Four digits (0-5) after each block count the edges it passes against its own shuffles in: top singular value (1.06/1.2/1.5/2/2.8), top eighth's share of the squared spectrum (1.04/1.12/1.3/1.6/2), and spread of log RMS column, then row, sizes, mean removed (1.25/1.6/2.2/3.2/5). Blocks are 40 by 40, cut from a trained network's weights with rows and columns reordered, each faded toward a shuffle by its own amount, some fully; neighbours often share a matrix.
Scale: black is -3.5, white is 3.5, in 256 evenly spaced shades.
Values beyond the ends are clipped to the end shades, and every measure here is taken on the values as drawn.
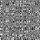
3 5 3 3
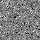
0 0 0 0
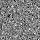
0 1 0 0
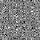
2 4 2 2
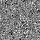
1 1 0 0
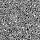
0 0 0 0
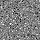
0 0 0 0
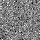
0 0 0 0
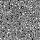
1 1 0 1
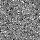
1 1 0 0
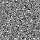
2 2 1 0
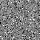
0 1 0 0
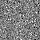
0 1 0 0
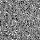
2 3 2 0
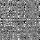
3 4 3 1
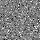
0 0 0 0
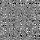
3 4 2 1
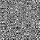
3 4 2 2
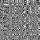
3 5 2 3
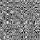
3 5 2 2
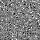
0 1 0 0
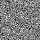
2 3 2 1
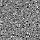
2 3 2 0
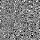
2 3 2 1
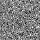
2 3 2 0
